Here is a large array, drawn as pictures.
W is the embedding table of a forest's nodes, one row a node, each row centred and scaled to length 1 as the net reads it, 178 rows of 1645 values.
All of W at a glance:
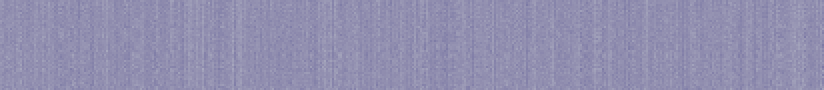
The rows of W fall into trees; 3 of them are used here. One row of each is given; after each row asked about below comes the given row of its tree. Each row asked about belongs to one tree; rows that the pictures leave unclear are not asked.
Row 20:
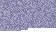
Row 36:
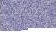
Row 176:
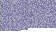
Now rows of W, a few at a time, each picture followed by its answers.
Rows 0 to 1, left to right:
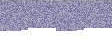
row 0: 20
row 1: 176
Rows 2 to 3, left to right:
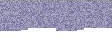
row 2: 176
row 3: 20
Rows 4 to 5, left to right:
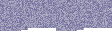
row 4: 176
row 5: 20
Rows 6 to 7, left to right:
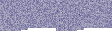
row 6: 20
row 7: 176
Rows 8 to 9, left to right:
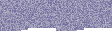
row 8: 176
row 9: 20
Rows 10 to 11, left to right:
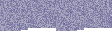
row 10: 20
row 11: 20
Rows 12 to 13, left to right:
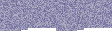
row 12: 20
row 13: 36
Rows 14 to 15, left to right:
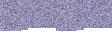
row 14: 20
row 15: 176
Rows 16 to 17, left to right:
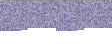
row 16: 176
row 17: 176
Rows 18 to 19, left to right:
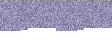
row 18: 176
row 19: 20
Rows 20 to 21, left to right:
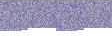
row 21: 36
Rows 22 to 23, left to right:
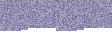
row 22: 20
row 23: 20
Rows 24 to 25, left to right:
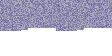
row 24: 176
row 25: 176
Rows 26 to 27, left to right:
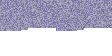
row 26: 20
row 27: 176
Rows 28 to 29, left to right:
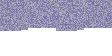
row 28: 20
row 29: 20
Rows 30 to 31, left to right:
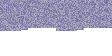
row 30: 36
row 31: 176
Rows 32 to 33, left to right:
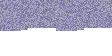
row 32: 176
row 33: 20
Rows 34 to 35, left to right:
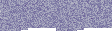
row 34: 20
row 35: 176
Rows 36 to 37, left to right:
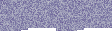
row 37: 176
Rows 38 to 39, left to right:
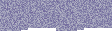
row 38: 20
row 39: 20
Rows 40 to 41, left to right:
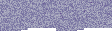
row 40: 176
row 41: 36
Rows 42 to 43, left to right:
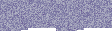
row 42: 36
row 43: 176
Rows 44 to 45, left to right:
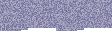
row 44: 176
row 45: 36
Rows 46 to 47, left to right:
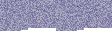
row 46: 20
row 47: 20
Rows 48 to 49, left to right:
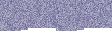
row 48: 20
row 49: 36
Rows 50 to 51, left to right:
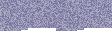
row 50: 20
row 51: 36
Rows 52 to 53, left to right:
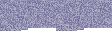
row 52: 36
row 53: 36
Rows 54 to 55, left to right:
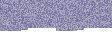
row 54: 36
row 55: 176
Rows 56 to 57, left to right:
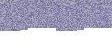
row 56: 176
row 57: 176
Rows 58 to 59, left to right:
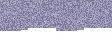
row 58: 176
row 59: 20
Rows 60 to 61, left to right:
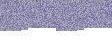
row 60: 20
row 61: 36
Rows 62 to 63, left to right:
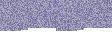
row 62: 20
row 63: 176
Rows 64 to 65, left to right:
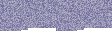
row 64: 176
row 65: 176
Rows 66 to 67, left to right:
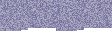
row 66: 20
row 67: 176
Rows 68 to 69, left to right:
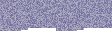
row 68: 20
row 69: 176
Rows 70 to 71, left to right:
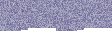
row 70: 20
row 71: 176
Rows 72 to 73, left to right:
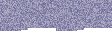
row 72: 176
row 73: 176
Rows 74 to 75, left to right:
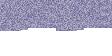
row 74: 176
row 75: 176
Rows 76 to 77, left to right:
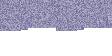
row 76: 36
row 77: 176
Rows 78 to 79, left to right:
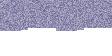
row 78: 20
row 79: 20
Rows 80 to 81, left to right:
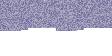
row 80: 36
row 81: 176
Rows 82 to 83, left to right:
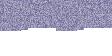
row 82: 176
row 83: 176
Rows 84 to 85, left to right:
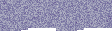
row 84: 36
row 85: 20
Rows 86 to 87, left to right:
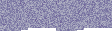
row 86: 20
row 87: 176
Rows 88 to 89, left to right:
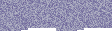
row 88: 36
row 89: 20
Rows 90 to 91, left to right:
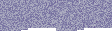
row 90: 36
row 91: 20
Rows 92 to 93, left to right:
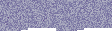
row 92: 20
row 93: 36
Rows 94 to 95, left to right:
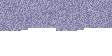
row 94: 36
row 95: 20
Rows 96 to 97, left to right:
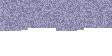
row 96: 20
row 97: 20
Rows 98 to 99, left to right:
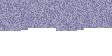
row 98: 36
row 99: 20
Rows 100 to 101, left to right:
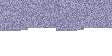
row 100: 176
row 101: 176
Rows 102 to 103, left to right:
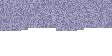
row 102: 176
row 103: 20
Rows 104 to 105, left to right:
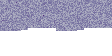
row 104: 176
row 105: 36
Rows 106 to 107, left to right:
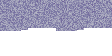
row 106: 36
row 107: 176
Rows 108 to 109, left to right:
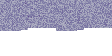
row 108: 176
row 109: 36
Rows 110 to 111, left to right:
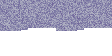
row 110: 36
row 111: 36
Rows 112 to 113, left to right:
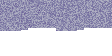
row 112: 36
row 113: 20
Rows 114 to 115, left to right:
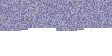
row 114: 36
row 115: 36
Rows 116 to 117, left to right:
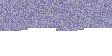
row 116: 176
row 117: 36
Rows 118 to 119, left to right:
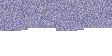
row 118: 176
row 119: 36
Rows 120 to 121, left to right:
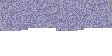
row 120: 20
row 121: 176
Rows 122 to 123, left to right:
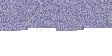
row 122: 176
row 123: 176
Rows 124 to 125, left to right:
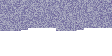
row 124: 36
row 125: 20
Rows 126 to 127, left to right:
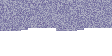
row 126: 176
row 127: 36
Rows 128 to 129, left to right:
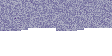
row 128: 176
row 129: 36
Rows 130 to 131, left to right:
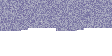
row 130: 176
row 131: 176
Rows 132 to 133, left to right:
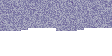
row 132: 36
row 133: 20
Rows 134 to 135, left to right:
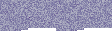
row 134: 36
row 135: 36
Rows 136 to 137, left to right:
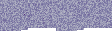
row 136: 176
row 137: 176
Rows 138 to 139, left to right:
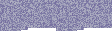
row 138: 176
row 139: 176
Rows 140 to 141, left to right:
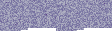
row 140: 20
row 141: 176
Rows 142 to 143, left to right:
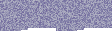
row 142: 176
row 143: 176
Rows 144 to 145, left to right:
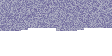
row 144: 176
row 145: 20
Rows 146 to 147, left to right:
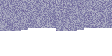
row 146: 20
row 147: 20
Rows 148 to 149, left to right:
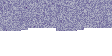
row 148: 36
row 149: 176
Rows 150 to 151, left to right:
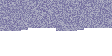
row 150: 20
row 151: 36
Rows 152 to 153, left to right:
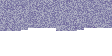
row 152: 20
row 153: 20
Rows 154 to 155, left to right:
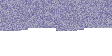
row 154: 176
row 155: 36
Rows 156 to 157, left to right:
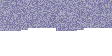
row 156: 20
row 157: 176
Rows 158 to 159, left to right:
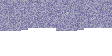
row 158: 36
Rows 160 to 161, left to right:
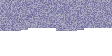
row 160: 176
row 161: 36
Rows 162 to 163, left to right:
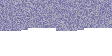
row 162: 176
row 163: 36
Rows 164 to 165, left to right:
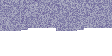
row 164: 36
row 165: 176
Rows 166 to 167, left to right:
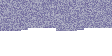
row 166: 176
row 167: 36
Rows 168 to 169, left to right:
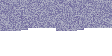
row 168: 36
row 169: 36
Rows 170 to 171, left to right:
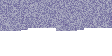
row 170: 36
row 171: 20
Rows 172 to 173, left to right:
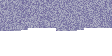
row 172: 176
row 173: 20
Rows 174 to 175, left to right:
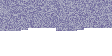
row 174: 20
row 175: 176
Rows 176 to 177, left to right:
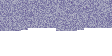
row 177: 20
